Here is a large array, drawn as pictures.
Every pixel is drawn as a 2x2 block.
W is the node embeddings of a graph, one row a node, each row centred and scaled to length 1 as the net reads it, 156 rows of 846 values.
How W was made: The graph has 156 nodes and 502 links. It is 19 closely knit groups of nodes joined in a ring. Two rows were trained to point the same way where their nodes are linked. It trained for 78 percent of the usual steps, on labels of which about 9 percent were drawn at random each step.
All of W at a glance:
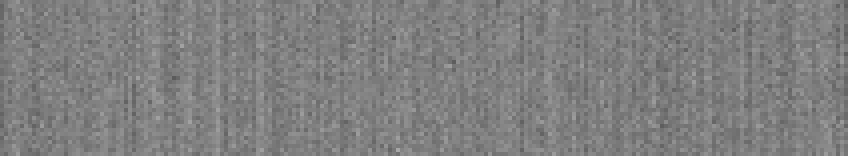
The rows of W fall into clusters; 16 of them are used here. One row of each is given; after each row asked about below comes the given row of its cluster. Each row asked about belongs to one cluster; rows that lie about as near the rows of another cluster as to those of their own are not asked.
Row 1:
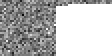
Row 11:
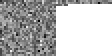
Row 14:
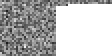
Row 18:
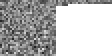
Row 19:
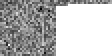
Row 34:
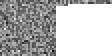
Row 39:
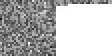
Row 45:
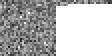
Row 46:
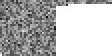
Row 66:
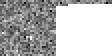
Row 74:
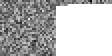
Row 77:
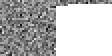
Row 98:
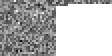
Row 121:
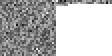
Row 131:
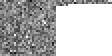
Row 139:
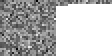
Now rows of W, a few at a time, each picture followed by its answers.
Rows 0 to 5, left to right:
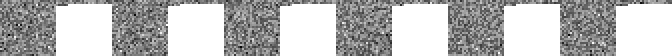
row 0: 66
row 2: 19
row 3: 39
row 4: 18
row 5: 66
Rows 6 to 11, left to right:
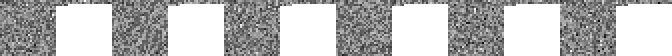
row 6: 11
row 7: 121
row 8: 1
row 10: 34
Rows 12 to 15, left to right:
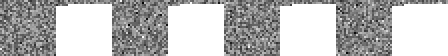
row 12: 131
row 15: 1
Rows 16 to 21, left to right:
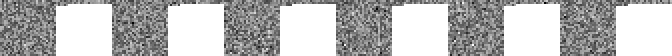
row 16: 45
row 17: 39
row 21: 74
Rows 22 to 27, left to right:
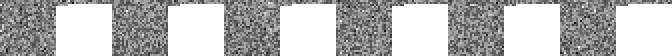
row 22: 139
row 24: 39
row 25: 11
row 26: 34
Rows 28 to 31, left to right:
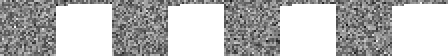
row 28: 77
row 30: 18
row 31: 139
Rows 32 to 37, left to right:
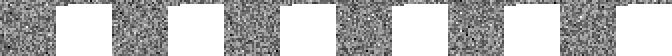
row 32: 98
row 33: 46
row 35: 11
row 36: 11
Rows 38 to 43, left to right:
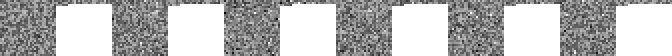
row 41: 98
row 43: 139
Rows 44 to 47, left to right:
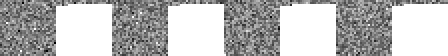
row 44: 46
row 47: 77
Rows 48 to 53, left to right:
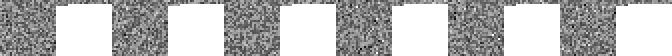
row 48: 14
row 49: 121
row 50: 139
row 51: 45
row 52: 34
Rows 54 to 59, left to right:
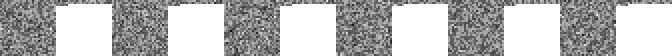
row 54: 66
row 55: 98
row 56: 45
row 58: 74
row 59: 121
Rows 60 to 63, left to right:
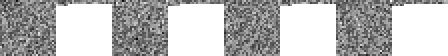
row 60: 121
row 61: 39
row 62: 121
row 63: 19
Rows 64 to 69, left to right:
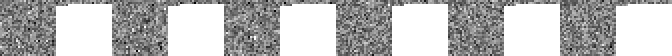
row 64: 66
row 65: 1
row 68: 19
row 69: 19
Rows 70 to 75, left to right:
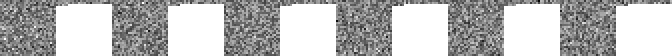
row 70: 1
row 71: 121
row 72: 74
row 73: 14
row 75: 34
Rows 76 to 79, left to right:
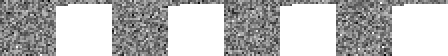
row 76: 66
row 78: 66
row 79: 34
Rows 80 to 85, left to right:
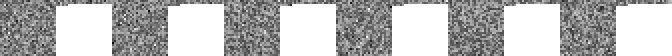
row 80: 46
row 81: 98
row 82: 34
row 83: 121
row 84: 39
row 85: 19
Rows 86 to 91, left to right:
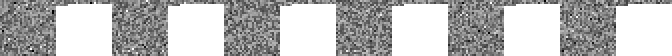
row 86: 98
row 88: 45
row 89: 11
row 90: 98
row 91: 98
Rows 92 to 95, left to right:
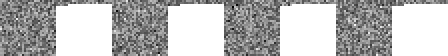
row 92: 77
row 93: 98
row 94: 19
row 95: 131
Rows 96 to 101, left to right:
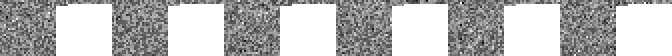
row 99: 39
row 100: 121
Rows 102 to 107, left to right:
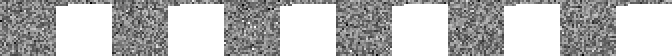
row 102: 131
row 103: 131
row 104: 11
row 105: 139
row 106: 121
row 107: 77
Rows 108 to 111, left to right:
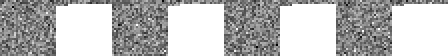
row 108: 34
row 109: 19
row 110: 131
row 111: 77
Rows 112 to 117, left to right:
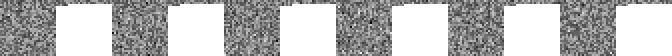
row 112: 131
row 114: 46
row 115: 1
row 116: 66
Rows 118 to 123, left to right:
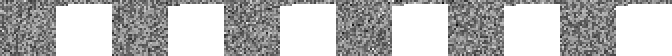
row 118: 131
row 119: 131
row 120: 1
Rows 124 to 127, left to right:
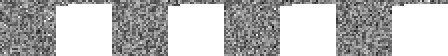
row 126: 19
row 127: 18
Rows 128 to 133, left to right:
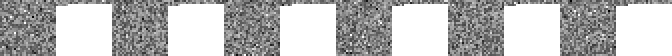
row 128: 139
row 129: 45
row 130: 34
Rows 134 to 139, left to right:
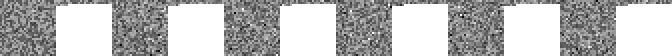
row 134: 39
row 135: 39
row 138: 11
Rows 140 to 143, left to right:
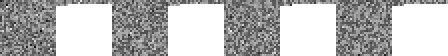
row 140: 39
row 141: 139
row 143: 74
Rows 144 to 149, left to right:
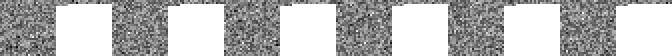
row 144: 139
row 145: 11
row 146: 66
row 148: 77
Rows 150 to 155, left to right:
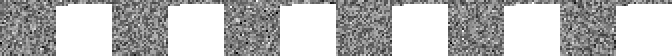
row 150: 46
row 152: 46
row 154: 19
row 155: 14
